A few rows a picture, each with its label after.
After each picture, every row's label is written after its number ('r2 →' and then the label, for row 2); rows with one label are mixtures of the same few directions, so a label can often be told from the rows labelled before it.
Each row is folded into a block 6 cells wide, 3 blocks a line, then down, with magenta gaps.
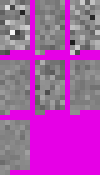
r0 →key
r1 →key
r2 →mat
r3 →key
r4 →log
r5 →key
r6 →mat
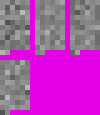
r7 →key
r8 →log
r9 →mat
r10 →key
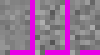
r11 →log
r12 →mat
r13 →key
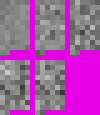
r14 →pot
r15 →key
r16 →log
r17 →pot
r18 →log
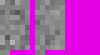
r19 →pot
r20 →pot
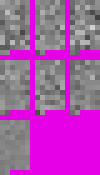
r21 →pot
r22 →key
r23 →key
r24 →log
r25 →key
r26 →mat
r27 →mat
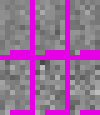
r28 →key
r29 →pot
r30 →mat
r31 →log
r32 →mat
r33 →log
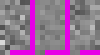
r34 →mat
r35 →log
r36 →pot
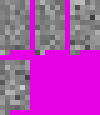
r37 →key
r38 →mat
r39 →mat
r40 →key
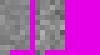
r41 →pot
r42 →key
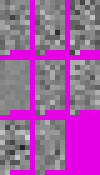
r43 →log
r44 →pot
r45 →mat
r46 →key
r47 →mat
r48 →mat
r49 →key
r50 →pot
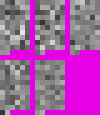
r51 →pot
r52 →mat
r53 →mat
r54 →mat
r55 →log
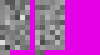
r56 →mat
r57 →log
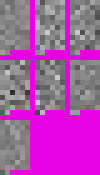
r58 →mat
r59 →log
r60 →key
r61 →key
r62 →mat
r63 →key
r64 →mat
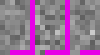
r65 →pot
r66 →pot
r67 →pot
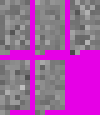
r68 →log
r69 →pot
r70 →mat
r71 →key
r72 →mat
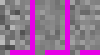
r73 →pot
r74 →pot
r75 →pot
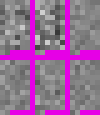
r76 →key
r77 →pot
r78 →mat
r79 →pot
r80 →pot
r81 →mat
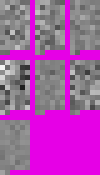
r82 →key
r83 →mat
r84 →log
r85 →pot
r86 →log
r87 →log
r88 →mat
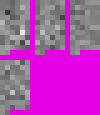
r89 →pot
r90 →key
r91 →mat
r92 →key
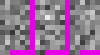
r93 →log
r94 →log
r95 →pot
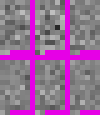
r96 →key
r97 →key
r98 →pot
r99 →key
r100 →key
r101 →pot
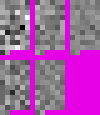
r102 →key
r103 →pot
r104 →key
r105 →log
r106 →mat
